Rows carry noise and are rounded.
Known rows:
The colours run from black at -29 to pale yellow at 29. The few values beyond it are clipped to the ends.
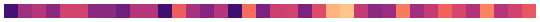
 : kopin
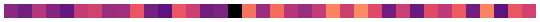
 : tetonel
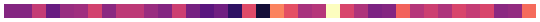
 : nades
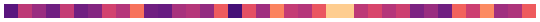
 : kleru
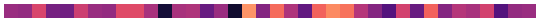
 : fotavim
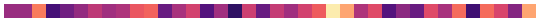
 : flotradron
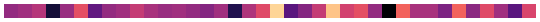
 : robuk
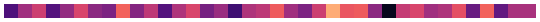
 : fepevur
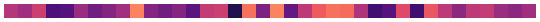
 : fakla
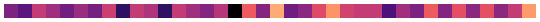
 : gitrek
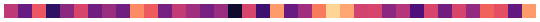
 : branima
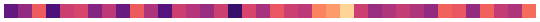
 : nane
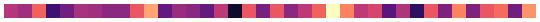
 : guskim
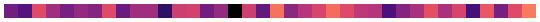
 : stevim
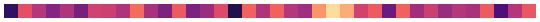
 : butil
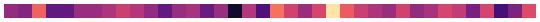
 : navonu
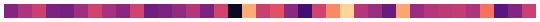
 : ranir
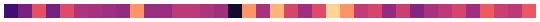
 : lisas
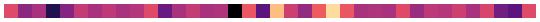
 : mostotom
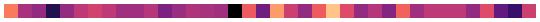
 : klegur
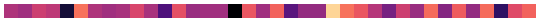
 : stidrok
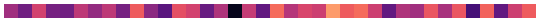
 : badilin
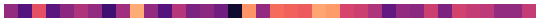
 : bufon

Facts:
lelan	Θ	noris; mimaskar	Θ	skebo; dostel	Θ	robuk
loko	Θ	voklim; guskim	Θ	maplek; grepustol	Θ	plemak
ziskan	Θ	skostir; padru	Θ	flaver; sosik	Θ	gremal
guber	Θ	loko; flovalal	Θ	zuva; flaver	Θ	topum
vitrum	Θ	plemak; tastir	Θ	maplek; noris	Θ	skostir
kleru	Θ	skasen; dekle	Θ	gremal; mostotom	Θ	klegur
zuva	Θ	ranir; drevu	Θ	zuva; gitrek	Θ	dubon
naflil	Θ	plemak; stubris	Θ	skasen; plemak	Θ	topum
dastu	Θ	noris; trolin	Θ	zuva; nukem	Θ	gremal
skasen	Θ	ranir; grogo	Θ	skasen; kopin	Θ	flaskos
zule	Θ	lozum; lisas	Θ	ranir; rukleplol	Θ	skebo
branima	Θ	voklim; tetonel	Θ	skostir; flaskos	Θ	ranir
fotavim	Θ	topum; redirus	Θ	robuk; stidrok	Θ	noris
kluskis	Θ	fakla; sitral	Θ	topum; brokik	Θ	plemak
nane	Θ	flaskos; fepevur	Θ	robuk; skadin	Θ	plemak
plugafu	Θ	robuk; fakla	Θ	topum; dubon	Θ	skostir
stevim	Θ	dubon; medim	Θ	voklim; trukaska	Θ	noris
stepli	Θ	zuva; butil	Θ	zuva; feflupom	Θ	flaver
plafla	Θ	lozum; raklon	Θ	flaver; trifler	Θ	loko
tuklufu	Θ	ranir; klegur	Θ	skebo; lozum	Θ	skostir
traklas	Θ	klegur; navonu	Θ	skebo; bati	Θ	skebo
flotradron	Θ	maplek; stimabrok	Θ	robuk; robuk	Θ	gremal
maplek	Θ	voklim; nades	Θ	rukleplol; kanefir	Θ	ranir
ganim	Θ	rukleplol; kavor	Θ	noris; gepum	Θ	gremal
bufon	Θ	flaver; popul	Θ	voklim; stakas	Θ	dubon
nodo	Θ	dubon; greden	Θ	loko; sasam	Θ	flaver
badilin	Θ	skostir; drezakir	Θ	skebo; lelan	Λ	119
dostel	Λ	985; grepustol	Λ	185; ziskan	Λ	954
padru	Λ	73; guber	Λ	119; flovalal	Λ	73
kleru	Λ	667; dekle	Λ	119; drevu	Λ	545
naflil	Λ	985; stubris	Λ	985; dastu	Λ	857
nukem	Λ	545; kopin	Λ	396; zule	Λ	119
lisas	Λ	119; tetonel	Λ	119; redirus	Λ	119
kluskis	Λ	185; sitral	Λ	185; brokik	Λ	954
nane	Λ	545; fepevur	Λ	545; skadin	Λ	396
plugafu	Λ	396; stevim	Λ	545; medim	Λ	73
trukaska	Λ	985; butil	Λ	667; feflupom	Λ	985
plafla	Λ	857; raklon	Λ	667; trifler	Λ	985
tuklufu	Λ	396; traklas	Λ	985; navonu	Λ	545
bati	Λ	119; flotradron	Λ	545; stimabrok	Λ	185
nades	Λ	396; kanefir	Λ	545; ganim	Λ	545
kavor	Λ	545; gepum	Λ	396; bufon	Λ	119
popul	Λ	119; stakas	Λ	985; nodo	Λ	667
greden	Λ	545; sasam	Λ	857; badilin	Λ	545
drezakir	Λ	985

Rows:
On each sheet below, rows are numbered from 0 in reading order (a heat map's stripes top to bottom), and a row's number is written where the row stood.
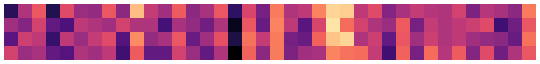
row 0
drevu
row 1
mimaskar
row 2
zuva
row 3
skostir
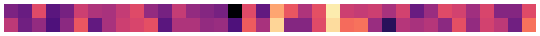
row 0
bati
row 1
sosik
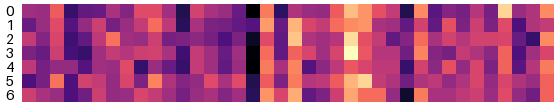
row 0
trifler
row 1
sitral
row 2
rukleplol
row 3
drezakir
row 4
dubon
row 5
kanefir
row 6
gremal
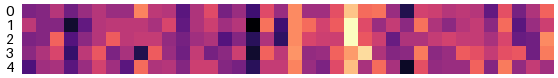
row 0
nukem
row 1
traklas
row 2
ganim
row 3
flaskos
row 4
redirus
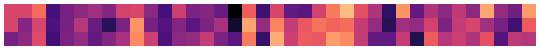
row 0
loko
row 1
flaver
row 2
kluskis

